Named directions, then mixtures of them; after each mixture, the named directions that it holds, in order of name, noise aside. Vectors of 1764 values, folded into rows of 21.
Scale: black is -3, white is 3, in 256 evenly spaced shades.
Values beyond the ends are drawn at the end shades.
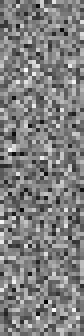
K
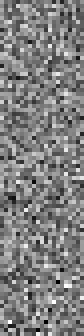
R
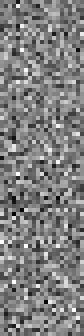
K, R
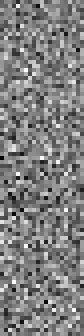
K, R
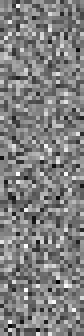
K, R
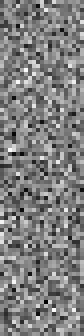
K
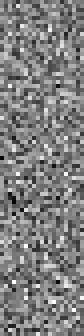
K, R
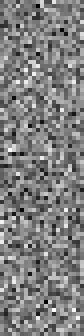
K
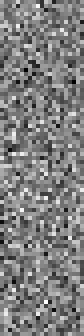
K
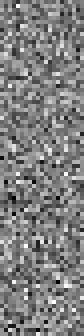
K, R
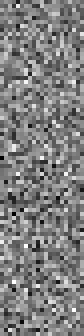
K, R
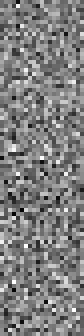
K, R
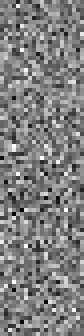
K, R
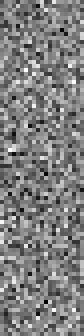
K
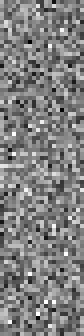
K, R
